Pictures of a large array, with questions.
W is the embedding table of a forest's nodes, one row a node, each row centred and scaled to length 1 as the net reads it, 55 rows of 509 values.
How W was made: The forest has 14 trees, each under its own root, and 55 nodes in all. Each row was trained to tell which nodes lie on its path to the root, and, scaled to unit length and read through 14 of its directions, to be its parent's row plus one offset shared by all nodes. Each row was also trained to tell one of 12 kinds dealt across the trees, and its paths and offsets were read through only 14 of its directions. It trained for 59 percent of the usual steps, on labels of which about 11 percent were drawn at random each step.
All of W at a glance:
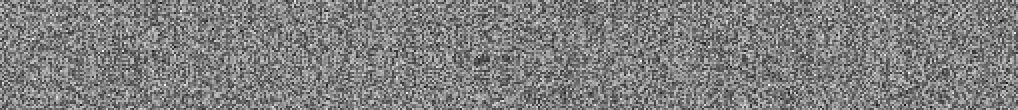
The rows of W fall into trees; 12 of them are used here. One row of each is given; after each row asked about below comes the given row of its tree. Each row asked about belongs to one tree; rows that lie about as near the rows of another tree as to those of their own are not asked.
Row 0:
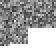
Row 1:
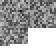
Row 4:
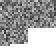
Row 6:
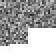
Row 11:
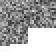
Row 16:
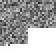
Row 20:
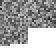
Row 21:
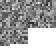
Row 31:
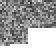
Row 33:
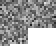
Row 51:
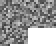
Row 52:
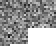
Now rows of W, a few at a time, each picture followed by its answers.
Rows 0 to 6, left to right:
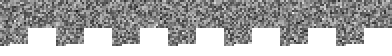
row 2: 6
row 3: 20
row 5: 4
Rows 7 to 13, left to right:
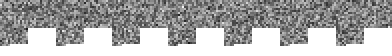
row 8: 0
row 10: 20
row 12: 1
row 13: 31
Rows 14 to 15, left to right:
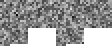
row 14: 20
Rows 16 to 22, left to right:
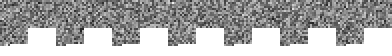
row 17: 21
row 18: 52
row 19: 21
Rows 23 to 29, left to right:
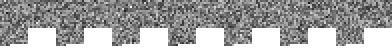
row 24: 52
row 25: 1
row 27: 0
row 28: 1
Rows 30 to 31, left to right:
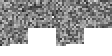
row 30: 1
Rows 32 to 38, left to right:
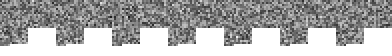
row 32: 0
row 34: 21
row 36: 6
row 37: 51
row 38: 31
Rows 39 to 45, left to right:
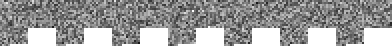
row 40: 33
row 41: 52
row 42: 0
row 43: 20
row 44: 16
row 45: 51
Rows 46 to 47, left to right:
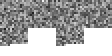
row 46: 11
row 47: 6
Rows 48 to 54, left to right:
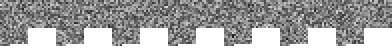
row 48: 6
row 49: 33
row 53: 11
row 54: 33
